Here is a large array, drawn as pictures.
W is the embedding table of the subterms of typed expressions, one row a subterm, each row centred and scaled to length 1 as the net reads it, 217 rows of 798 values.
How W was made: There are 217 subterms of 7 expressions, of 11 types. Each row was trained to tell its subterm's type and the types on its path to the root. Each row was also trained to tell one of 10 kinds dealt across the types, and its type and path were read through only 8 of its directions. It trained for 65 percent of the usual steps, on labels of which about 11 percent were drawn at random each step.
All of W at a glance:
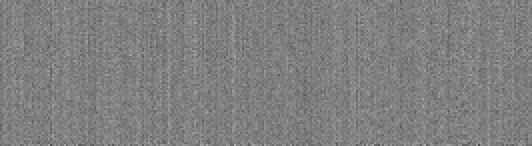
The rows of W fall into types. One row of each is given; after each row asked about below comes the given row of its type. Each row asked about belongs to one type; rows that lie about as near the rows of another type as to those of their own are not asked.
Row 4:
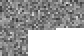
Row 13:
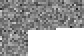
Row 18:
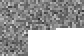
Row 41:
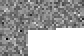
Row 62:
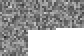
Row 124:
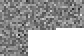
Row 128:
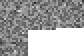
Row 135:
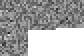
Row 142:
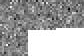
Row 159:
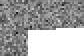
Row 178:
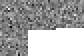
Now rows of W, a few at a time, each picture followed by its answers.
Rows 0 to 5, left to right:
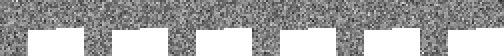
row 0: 142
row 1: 62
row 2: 178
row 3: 62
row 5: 41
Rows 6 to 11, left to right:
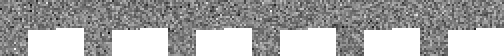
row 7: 62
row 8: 4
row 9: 4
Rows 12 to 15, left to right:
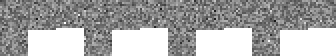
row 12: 41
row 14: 135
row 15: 13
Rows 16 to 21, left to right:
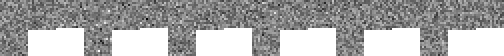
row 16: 178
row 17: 41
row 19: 124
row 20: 62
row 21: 62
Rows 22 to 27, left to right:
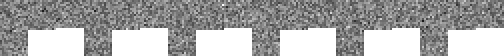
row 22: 4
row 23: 128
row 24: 128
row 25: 62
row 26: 128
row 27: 142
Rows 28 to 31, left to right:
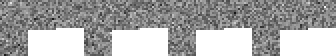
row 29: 135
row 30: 128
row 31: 18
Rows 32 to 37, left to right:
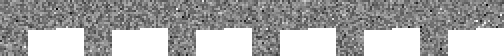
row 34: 135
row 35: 41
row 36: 159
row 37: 18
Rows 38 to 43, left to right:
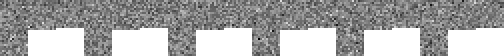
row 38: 13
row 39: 135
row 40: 4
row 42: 128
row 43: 124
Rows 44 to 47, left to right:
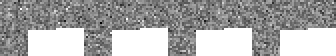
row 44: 128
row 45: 159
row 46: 159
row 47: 4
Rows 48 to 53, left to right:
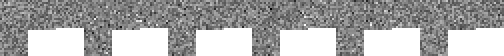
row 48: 18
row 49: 18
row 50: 124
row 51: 13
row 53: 62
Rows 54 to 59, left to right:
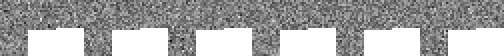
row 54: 4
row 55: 128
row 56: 18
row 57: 62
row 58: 135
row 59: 18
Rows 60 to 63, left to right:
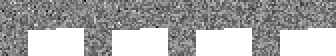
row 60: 4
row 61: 159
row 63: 13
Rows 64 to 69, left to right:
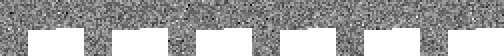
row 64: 18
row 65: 62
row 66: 135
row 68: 18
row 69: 178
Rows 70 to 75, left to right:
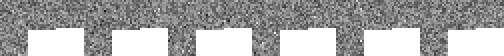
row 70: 62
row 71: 178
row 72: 18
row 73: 4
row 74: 18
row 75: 4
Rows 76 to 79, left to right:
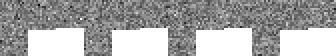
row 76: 135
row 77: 142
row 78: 159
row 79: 13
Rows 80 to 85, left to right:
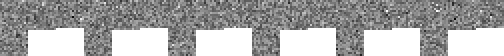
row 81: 13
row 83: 124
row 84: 18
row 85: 159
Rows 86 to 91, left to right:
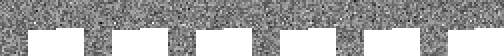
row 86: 128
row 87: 159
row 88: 124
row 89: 159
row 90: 142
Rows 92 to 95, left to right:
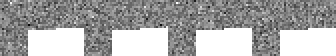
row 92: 4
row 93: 128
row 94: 41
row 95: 178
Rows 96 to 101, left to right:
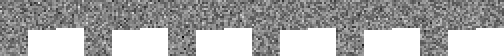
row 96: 62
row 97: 62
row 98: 18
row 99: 41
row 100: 142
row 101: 159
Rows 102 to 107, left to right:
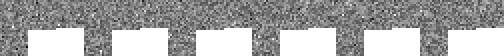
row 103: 128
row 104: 128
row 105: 41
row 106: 128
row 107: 159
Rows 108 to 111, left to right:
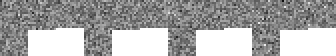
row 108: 135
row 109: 124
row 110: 159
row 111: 18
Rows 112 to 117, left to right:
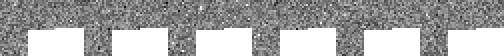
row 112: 13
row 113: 41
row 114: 41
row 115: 124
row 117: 41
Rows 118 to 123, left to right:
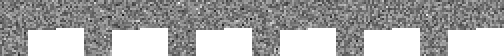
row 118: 159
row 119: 4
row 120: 128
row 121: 4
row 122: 135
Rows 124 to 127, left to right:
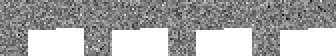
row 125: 142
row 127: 41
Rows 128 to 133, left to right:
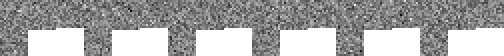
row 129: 142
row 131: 178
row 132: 41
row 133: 178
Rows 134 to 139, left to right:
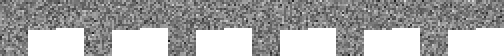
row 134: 124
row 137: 128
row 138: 135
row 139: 142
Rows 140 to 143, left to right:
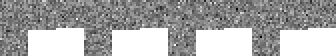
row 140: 178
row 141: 178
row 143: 135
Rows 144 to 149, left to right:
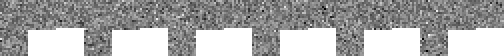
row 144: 13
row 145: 124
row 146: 62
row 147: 142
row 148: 62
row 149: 178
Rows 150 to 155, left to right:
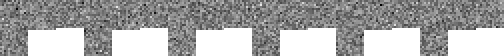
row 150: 41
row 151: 18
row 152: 62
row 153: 124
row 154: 41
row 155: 178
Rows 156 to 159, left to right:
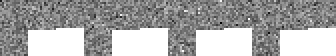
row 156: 159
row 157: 124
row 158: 41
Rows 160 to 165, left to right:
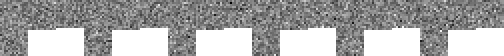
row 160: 62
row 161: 142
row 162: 124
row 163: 41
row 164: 135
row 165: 178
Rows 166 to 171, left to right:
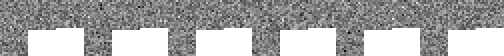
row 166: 128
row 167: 128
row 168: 124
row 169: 128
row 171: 124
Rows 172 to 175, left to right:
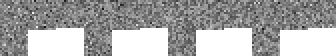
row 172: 4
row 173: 159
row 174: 128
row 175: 62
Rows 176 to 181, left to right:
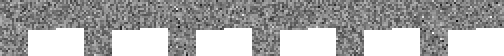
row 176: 4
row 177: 18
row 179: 4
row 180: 18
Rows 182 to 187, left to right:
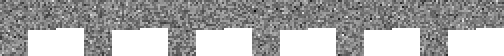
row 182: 142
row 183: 159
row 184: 159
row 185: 142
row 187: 41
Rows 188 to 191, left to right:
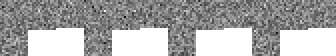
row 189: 18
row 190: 142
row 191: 128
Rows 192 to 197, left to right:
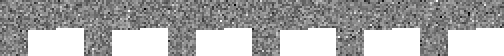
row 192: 128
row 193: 41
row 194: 135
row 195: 135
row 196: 62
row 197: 128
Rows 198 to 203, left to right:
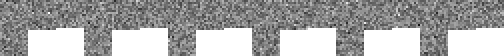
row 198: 178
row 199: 62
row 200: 62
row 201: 4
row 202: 128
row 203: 41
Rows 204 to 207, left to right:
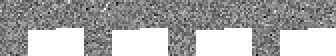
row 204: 142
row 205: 18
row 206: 4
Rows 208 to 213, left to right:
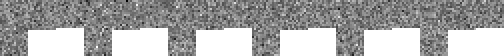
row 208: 159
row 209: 41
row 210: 62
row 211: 62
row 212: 4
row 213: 135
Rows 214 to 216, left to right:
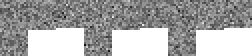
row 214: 124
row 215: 124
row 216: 41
